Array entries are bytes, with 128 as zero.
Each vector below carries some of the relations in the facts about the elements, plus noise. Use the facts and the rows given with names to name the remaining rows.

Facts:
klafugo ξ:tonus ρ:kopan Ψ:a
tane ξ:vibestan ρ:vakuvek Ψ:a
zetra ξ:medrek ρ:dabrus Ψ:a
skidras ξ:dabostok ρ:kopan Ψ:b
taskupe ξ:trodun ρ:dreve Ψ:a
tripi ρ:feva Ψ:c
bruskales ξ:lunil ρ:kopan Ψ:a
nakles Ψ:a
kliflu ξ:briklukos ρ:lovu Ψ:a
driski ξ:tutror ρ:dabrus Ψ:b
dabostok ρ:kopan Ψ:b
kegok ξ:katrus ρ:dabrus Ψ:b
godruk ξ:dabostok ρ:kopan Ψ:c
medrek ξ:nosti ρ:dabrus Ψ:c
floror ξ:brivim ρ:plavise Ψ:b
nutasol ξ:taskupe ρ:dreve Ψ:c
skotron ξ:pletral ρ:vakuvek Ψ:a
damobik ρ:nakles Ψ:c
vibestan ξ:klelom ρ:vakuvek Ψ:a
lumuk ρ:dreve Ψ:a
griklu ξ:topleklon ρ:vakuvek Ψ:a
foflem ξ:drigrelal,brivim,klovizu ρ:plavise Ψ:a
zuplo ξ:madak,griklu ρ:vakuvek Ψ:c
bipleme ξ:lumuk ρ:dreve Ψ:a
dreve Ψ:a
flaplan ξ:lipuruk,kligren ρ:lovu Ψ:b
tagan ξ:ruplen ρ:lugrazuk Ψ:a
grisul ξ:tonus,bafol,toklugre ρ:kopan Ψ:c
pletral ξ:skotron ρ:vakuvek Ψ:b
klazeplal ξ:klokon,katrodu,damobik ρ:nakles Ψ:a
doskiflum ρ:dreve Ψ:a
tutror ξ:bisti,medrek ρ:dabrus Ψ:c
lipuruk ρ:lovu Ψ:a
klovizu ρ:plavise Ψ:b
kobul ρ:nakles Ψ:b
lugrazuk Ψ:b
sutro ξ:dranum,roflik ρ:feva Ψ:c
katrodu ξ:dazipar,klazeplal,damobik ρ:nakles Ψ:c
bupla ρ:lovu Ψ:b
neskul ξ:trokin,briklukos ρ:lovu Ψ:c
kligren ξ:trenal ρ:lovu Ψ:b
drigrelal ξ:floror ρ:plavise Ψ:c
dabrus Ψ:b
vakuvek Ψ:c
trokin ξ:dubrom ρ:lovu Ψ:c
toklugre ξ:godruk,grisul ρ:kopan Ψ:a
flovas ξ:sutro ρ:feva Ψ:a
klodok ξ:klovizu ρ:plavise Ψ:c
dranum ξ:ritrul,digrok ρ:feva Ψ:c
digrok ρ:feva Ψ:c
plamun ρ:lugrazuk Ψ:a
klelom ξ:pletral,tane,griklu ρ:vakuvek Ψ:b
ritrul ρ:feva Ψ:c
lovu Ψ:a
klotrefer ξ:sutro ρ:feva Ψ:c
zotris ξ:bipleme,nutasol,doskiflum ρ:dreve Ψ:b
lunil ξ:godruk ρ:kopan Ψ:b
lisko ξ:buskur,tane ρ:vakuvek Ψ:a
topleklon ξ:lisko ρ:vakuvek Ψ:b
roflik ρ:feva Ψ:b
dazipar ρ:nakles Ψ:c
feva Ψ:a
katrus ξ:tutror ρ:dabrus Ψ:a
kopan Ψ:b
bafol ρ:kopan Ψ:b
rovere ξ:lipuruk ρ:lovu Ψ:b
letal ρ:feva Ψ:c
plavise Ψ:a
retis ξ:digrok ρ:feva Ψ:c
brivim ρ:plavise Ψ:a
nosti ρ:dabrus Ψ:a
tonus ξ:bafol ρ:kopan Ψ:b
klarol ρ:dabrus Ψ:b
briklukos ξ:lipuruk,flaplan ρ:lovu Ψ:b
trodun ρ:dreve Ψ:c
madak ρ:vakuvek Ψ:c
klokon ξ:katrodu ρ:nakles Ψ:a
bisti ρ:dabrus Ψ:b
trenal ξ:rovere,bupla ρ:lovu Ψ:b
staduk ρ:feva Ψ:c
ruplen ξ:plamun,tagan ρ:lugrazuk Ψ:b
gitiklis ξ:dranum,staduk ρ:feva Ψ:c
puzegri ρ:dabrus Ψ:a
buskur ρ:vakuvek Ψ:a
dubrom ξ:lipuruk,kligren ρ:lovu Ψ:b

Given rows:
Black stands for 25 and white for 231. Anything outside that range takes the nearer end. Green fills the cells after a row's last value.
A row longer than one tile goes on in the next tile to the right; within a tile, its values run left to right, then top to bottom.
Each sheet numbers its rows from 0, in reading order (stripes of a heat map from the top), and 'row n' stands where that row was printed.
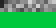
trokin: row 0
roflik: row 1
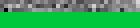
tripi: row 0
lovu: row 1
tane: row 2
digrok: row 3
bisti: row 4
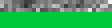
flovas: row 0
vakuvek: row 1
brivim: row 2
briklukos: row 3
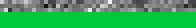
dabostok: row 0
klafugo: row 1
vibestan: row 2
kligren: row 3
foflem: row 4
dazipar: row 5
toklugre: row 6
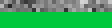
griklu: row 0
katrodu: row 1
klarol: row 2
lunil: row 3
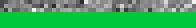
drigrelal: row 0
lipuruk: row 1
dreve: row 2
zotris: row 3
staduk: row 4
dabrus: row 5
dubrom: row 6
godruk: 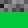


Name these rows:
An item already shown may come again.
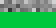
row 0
skidras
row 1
klovizu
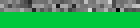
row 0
klokon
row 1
medrek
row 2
grisul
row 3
kopan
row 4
zuplo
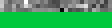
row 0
pletral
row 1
tagan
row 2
zuplo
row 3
skotron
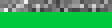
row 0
kligren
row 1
digrok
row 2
madak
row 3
digrok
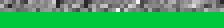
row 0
buskur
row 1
ruplen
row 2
trokin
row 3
neskul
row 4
bupla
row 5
damobik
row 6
topleklon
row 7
bipleme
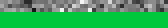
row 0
dreve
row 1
tutror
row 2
bupla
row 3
tonus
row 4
lisko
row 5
trodun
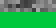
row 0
bruskales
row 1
drigrelal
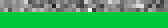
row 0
lugrazuk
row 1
kliflu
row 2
feva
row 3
bafol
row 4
topleklon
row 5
skotron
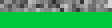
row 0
nosti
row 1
lumuk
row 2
nutasol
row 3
klelom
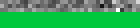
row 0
foflem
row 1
plamun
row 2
zetra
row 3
klafugo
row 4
bafol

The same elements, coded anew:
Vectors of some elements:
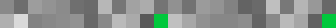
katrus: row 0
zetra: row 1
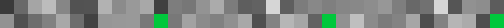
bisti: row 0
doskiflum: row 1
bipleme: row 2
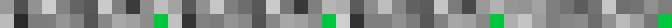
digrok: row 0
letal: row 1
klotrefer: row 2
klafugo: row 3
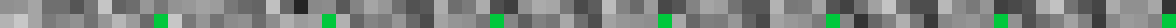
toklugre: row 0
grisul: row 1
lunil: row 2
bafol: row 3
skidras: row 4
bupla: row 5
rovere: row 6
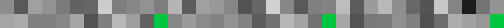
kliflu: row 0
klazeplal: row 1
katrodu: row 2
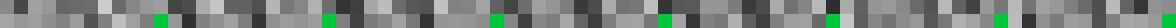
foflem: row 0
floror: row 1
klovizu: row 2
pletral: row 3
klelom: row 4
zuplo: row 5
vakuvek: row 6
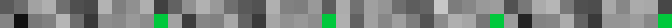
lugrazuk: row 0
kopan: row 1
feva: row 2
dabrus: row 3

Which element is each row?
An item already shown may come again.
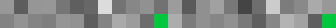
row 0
plamun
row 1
flovas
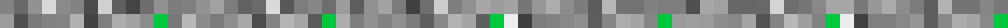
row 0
trodun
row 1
lumuk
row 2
flovas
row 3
medrek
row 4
brivim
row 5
medrek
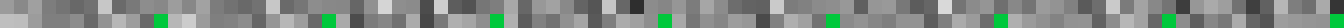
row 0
bruskales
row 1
bruskales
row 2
nutasol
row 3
madak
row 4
lovu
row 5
plamun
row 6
nosti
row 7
tonus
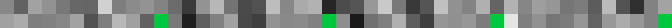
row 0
kliflu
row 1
ruplen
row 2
roflik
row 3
godruk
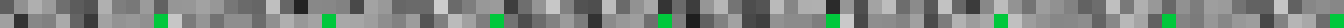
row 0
kopan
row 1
grisul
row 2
foflem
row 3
zotris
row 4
ruplen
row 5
drigrelal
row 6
zetra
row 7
dreve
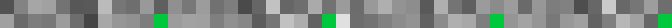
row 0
dabostok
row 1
skotron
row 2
tutror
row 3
buskur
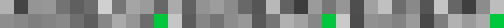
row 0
tagan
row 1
zuplo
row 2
drigrelal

